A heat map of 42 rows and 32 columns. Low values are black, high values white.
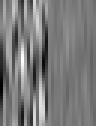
Values change most from cell to cell in the middle left. Streaks run downward. No overall slope runs across the table. The distribution is heavy-tailed on both sides. The right part is calmer, past a seam about 50% of the way across.
